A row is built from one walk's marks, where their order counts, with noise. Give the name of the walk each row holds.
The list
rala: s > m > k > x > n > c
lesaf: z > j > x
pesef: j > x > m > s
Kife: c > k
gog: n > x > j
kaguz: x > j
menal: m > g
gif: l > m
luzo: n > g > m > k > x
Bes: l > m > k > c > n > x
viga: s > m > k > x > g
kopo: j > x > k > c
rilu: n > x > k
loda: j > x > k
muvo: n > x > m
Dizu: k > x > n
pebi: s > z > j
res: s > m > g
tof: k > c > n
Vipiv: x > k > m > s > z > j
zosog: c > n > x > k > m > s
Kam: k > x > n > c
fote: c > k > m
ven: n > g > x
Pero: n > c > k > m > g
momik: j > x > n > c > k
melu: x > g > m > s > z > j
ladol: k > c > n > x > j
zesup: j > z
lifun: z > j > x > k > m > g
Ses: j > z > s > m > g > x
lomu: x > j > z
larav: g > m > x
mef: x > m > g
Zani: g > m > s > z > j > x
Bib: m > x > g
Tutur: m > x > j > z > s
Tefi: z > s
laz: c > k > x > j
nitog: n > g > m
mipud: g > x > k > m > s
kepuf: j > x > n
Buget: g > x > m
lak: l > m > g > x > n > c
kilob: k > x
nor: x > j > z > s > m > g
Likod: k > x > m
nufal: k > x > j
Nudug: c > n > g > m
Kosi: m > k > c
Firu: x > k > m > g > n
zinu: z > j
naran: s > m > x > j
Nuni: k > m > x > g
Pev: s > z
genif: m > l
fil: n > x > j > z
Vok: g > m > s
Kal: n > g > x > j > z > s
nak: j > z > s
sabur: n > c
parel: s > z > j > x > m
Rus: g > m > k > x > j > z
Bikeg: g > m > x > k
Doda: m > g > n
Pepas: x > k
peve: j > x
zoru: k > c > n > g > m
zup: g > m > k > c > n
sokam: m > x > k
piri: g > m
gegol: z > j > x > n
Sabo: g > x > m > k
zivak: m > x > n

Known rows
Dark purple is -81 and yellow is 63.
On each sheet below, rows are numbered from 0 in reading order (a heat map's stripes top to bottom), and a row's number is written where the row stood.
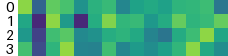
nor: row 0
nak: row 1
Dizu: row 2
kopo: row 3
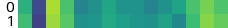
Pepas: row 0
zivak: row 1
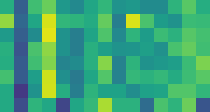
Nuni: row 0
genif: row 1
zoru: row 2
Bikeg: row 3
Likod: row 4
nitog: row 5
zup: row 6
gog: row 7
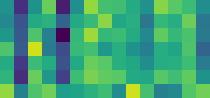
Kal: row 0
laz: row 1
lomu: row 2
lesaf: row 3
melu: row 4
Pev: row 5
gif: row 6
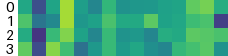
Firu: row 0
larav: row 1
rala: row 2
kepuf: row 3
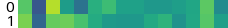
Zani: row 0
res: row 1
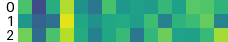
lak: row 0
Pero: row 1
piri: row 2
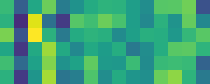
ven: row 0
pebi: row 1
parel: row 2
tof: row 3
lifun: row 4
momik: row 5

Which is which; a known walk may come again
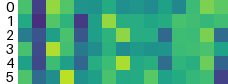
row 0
zivak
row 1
Tutur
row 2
ladol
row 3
loda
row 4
nufal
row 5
larav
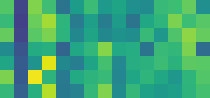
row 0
kepuf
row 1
Kife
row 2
Doda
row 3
laz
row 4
Nudug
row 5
parel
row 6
Buget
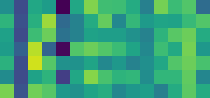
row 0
fil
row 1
muvo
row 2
rilu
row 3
zesup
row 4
Pepas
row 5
Rus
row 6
Bib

